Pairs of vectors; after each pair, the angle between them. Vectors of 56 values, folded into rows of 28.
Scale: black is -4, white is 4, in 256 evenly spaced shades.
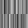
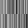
partly opposed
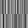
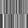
nearly opposite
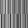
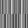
partly aligned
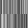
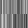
nearly parallel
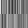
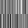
orthogonal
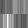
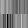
nearly opposite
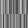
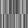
nearly parallel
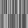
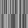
nearly parallel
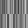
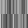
partly opposed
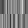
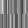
nearly opposite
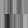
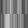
nearly opposite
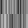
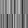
orthogonal
